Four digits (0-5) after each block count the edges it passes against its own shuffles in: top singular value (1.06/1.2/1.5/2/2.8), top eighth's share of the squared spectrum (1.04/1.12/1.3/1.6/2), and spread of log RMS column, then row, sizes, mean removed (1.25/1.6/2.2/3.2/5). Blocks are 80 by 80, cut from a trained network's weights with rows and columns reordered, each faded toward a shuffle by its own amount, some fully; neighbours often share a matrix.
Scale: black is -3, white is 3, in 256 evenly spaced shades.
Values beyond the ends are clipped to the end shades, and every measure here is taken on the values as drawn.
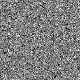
2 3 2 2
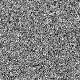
1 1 0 0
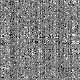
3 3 1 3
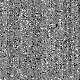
3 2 0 1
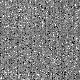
2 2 0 1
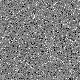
0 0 0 0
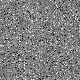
0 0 0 0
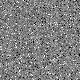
0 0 0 0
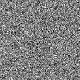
3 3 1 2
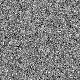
0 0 0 0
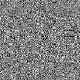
4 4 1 3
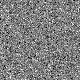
0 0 0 0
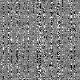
3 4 4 0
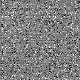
2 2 2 0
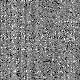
3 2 0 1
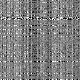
5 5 2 4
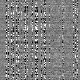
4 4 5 0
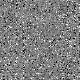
2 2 2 0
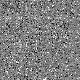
1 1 1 0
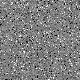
0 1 1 0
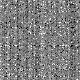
3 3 0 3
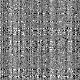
4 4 1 3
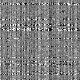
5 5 1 4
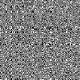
4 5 3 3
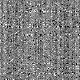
3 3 0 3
